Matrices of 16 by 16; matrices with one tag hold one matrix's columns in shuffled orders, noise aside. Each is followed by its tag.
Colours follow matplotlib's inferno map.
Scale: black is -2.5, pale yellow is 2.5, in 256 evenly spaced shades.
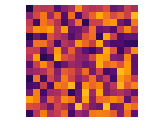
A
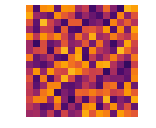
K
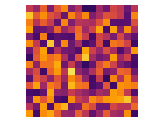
A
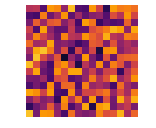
K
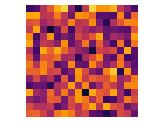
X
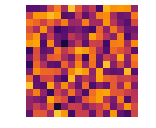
X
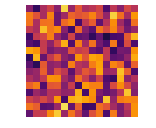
A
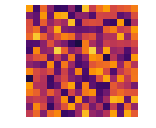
K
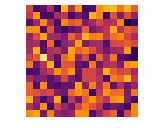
K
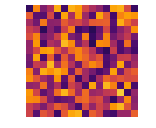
X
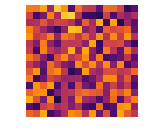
K
